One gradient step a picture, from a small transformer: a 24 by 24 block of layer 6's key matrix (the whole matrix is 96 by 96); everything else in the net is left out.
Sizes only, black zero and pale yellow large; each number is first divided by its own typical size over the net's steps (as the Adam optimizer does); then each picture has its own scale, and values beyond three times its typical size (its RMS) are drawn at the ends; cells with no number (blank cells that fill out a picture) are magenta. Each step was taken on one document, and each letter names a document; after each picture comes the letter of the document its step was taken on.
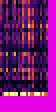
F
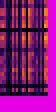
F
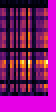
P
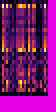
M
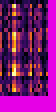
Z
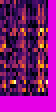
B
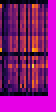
M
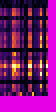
P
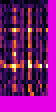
P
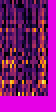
B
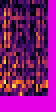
B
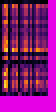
M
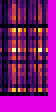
B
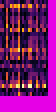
M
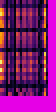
F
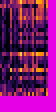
F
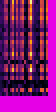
F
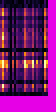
P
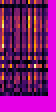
B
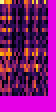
M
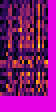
B
